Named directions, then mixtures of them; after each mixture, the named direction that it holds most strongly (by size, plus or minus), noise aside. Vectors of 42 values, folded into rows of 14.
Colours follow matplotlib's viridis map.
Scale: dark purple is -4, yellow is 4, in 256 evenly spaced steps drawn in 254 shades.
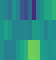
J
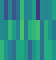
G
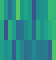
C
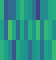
G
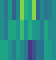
J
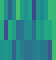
C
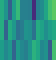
C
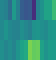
J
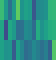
C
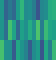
G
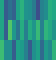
G
